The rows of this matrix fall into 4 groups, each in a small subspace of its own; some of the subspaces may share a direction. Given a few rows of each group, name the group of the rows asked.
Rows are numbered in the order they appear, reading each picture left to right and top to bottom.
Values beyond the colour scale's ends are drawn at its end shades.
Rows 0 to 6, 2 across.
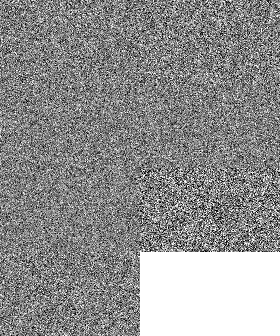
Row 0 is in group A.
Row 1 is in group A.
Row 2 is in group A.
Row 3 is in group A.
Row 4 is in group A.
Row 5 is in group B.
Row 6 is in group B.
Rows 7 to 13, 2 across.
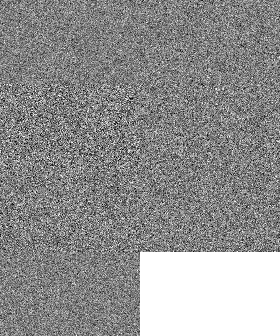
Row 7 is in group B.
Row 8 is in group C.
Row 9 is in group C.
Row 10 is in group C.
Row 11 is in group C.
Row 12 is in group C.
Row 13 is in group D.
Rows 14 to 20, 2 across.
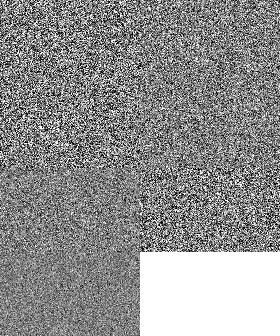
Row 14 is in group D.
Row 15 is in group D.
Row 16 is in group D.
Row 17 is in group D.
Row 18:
D
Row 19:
A
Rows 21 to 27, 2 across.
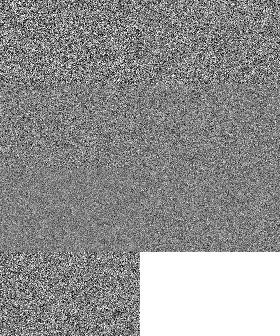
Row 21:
C
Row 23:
D
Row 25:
B
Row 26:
C
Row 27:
B
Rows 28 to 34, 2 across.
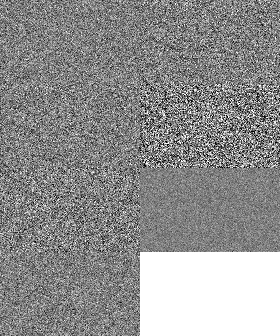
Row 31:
C
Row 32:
B
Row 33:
D
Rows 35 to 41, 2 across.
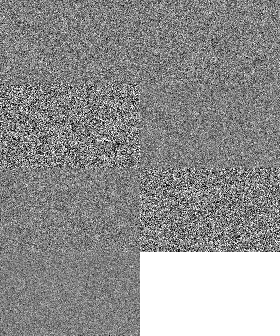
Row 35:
C
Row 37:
B
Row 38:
B
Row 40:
A
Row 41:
C
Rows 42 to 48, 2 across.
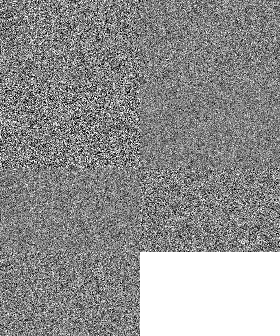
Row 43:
C
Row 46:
A
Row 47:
B
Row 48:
A
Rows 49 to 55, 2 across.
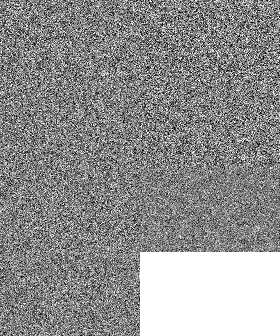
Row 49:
B
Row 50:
C
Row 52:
B
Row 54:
B
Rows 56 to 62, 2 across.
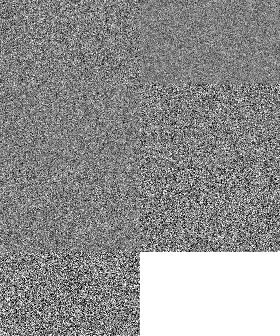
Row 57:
D
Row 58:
A
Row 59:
A
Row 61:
A
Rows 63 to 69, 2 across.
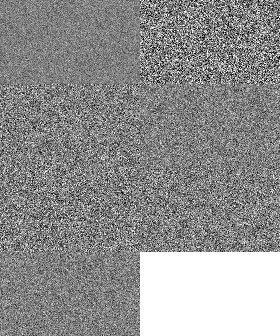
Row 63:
C
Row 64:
C
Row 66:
C
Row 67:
D
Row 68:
B
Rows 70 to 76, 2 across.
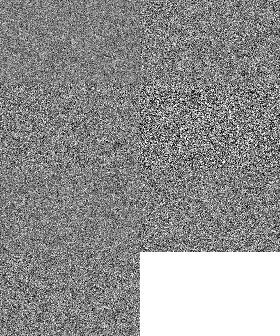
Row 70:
B
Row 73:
D
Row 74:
D
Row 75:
C
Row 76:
B
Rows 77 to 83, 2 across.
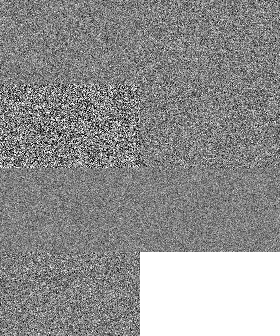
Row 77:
C
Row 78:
D
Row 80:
C
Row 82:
C
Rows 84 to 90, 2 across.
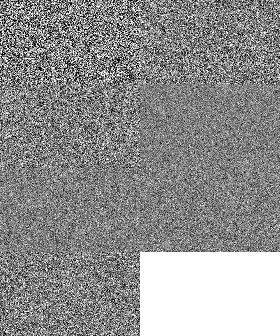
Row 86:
A
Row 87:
C
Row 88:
C
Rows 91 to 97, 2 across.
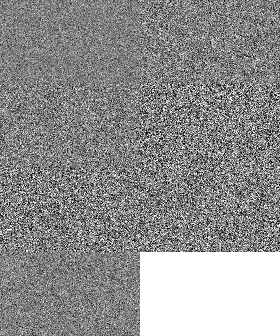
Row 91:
B
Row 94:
A
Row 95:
D
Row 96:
C
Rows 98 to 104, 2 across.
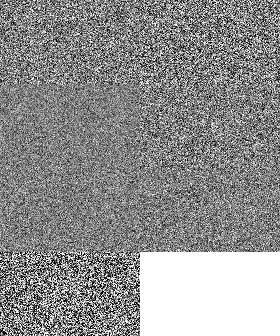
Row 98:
A
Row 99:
D
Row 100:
C
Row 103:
A
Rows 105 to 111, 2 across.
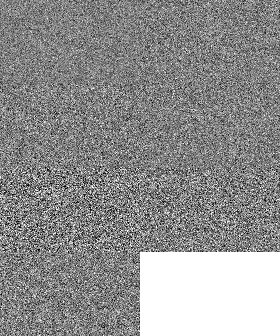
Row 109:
A
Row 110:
D
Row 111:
B
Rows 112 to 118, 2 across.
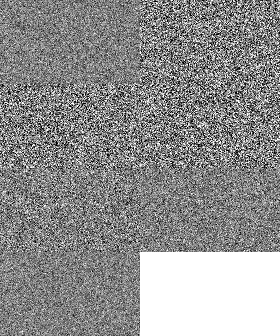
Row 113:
A
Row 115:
A
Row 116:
B
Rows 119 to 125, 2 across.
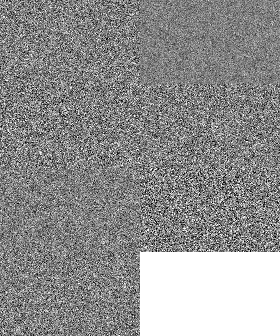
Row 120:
B
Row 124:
A
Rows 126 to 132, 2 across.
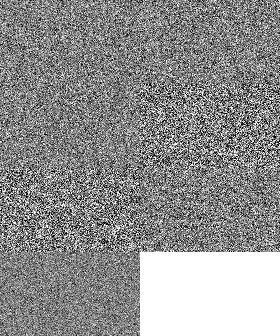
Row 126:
B
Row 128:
A
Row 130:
B
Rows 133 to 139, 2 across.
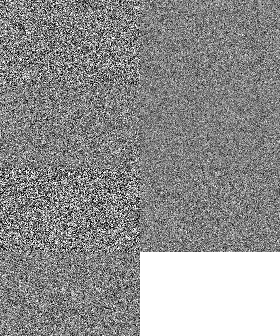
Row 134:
C
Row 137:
C
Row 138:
C
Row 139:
B
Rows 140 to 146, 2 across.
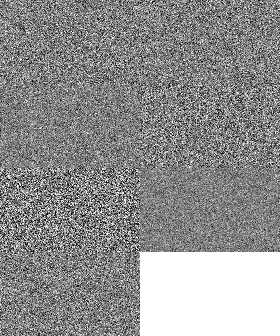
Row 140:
C
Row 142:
A
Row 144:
D
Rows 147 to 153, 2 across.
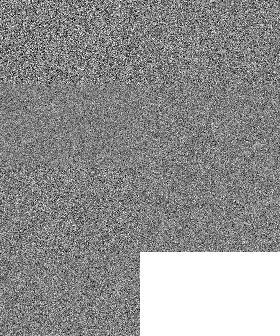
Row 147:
A
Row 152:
B
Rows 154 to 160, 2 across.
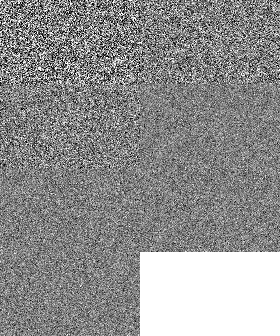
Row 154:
B
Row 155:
B
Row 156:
C
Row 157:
B
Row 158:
D
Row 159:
B
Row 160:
A
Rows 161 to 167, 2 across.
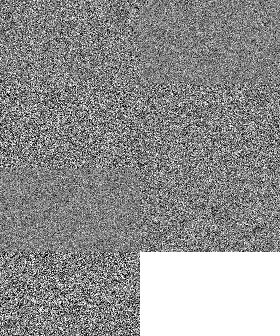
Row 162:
D
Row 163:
D
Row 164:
A
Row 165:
A
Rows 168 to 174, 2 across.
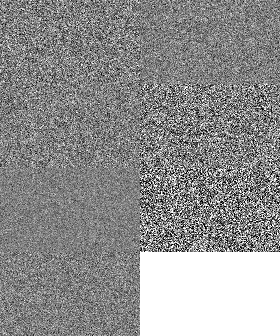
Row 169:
A
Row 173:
A
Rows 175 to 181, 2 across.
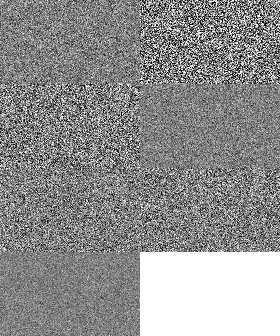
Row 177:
A
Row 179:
C
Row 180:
A
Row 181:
C
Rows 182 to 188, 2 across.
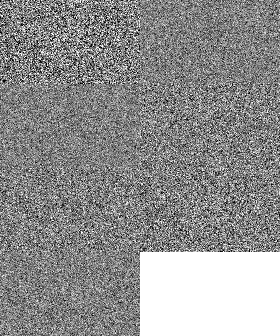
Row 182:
C
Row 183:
D
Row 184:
D
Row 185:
A
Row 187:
C
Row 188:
B
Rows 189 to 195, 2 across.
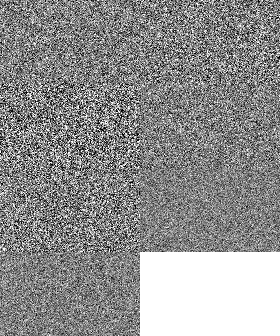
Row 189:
B
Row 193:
C
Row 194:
C
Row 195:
A
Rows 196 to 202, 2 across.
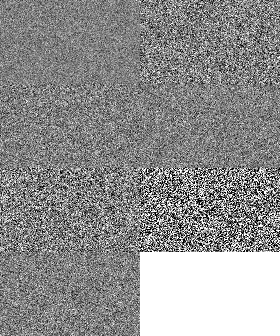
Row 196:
D
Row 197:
C
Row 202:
B
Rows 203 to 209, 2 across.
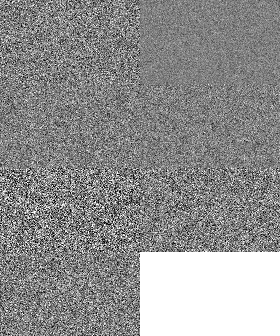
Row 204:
D
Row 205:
A
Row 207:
B
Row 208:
B
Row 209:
D
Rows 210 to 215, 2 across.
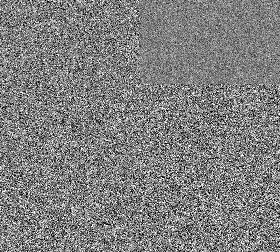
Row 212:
B
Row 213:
D
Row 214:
B
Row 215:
B
